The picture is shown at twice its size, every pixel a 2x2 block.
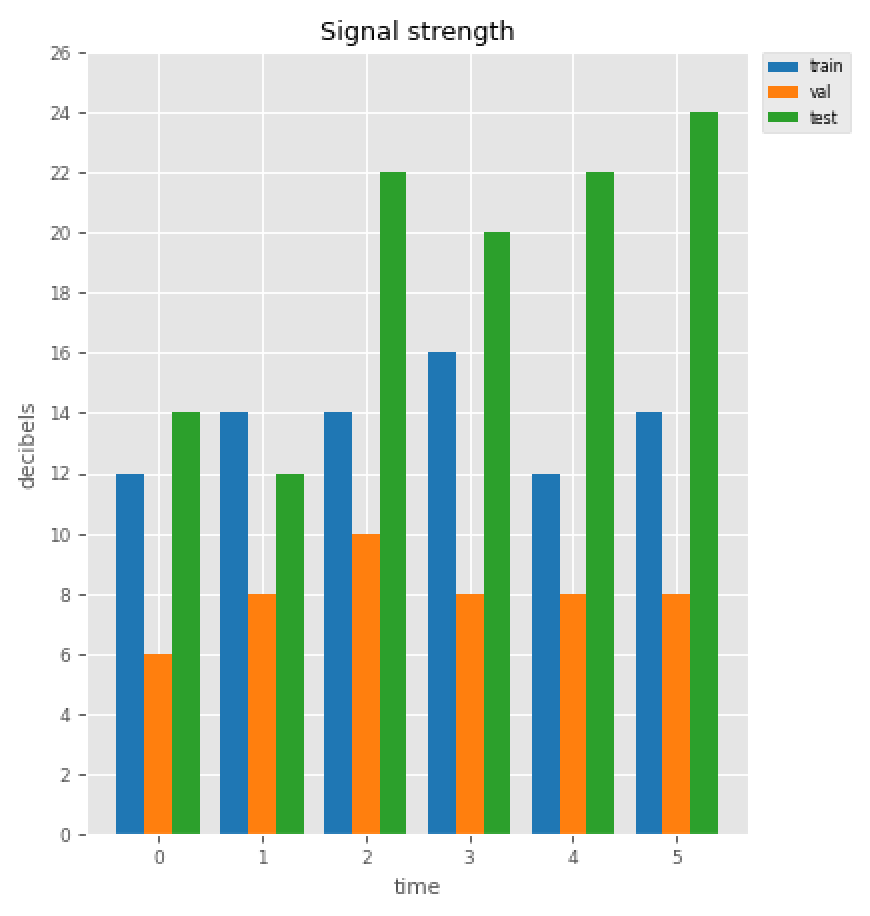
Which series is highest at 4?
test
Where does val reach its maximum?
2
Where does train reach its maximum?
3
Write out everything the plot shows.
Title: Signal strength
x-axis: time, ticks 0 1 2 3 4 5
y-axis: decibels, ticks 0 2 4 6 8 10 12 14 16 18 20 22 24 26
Legend: train, val, test
Values:
train: 12 14 14 16 12 14
val: 6 8 10 8 8 8
test: 14 12 22 20 22 24
